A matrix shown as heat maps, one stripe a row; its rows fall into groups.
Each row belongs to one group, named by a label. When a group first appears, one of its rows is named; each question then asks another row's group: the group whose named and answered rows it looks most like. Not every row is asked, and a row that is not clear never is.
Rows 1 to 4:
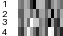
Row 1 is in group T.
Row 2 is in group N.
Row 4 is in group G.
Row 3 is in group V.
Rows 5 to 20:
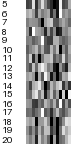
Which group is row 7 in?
T
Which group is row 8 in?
N
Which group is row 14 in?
G
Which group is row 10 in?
N
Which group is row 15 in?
N
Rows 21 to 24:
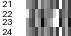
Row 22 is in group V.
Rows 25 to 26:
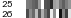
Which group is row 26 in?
N
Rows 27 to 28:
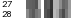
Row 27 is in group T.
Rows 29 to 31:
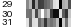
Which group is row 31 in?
N
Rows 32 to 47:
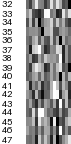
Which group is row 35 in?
T
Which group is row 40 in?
N
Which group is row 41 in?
V
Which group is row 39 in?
G
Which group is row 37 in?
G
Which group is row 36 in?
N
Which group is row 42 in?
V
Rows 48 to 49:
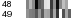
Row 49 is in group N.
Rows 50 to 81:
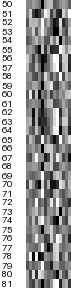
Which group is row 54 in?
N
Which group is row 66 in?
T
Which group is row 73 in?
N
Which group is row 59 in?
T
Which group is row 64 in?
V
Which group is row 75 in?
T
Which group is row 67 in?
G
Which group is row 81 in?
V
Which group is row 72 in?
G
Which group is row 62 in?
V
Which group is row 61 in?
T
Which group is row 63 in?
V
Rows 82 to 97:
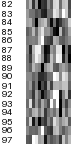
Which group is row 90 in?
V
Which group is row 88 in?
G
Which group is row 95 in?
V
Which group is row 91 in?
V
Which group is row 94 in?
N
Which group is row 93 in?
N
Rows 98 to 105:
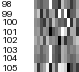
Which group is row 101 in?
V
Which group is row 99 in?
N
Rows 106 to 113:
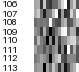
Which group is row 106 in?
V
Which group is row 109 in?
V
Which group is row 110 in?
V
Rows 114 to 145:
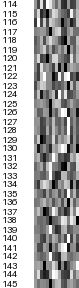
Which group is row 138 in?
V
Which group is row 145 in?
T
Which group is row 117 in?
T
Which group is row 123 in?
N
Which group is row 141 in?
V
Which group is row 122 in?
G
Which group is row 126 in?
V
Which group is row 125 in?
T
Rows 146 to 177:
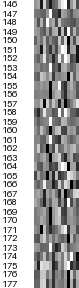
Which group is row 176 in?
N
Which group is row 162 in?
V
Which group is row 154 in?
N
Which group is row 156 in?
T
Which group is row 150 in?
N
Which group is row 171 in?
V
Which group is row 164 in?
V
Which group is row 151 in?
V
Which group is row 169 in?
T
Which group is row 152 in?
G
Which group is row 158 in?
G
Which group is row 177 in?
N
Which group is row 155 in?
T
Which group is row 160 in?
T
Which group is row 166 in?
G
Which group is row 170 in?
T
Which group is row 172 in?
N
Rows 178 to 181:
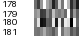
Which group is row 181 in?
G
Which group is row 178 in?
G
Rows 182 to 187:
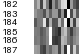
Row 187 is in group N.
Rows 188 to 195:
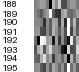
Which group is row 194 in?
N
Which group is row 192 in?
N
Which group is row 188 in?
T
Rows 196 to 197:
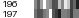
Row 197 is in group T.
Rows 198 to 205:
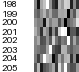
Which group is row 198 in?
G
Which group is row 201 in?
V
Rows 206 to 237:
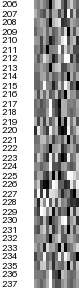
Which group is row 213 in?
T
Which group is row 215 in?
G
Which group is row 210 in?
V
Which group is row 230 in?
V
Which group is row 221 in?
N
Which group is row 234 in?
G
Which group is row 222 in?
T
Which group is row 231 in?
N
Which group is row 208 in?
T
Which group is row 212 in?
G
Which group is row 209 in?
N
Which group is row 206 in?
T
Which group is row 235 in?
N
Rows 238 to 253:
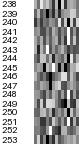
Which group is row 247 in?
T
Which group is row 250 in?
N
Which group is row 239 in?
V
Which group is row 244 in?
N
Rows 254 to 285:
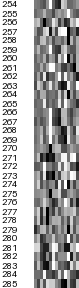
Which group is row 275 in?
T
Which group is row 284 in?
G
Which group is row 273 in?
V
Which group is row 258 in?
N
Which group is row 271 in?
V
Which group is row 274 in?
N
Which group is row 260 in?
N
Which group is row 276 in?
G
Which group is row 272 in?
G
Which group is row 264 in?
N
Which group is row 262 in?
G
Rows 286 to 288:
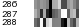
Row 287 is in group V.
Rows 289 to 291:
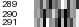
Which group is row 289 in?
V
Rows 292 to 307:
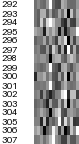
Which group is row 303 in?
N
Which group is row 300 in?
N
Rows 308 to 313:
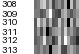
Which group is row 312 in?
G
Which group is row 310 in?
N
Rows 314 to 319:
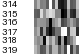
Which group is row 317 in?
V
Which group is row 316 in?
T
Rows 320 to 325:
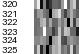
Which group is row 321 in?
T
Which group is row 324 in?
T
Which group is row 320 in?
V
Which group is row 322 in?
N
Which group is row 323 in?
G
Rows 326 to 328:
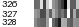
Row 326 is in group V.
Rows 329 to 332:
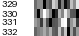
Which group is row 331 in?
V
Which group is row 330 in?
G
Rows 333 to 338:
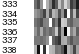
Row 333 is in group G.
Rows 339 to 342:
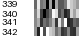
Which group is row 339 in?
V
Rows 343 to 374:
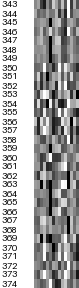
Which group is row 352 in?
N
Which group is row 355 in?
G
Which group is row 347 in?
T
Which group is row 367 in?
N
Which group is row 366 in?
T
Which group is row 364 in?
T
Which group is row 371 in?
G
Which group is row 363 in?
V
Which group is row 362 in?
N
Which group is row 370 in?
G
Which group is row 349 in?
T
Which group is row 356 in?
G
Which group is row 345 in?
T
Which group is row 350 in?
G
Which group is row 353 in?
G
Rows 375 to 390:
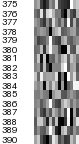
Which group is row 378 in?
T
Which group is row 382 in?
V
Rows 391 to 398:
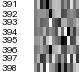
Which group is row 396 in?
T
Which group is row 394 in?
N
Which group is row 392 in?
T
